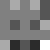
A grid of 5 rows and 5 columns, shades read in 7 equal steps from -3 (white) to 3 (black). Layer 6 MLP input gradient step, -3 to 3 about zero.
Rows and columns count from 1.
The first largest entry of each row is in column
5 5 2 1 2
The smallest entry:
-3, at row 5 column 5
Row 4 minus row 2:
0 0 0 0 -1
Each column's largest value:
0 2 1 2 1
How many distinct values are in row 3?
3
